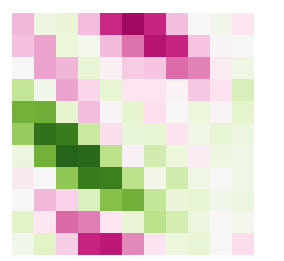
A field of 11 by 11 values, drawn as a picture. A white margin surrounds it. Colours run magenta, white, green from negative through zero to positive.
The grain runs diagonally down to the right. Overall the values sit about 50% of the way up the scale. The ninth with the highest average is the middle left. The top middle is the ninth with the lowest average. The bottom right is the smoothest part.
